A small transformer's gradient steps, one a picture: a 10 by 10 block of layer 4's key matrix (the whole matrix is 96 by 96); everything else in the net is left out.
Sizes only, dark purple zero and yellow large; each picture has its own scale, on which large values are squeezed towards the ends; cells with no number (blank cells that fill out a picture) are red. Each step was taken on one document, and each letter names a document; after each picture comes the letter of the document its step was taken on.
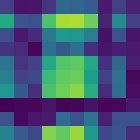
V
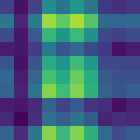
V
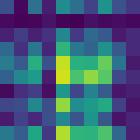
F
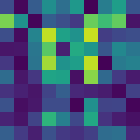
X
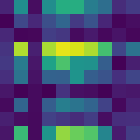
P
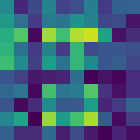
X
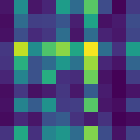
P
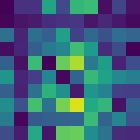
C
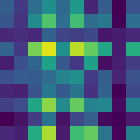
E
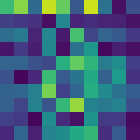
C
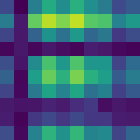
V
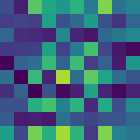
C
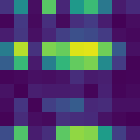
P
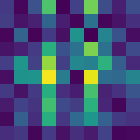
X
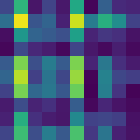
V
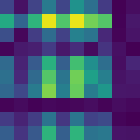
V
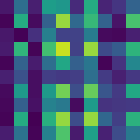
E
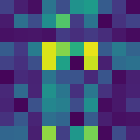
P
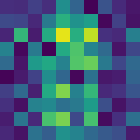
E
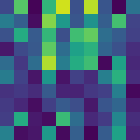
X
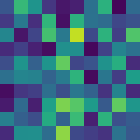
F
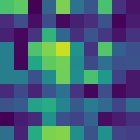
C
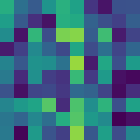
C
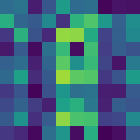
X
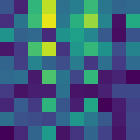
X
